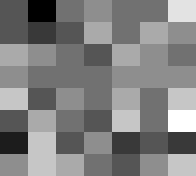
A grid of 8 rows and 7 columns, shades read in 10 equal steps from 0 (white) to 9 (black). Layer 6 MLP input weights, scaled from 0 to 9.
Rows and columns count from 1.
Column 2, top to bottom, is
9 7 4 5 6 3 2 2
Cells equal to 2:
6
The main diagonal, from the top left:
6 7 5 5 3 5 7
